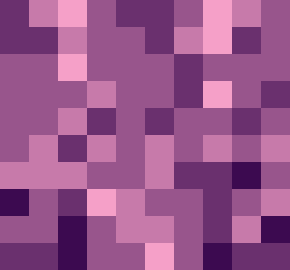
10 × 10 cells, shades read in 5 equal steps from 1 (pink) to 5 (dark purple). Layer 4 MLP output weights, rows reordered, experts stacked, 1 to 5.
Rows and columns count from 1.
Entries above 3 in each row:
3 4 1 2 3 1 3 3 3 6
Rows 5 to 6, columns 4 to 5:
4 3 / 2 3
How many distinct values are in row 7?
4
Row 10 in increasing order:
1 3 3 3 4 4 4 4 5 5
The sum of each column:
34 29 29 27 29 28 32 28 33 32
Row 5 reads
3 3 2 4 3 4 3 3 4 3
